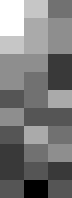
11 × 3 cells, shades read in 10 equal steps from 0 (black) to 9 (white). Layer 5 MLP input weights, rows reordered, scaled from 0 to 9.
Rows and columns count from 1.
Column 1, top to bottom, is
9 9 7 5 5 3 5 3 2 2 3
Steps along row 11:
down up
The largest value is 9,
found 2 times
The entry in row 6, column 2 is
4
